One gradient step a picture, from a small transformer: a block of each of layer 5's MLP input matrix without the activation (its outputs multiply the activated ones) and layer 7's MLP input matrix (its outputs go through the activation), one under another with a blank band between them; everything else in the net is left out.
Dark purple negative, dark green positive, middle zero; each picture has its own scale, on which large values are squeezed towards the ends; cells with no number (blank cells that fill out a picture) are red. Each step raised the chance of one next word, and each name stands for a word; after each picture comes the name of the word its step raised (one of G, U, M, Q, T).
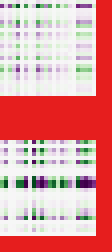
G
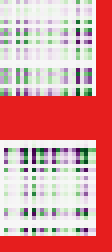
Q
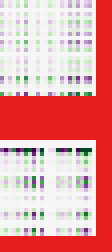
Q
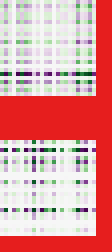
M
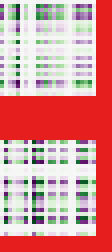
M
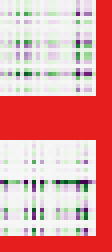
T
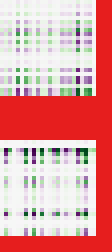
Q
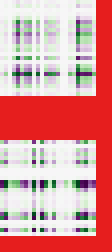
G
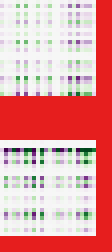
Q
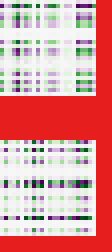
M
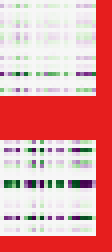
G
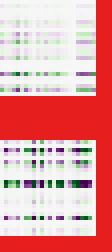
G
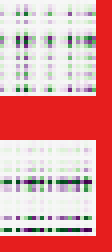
T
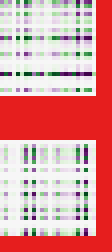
T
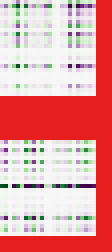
G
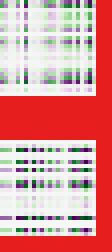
T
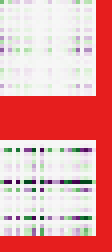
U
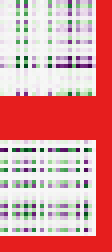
T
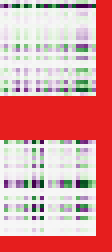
M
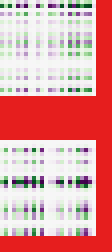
T
